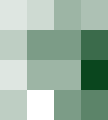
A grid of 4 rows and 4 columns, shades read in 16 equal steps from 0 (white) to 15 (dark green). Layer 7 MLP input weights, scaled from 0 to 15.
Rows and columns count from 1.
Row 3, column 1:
2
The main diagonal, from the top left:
2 8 6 10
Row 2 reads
4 8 8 12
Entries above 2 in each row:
3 4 3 3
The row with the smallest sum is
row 1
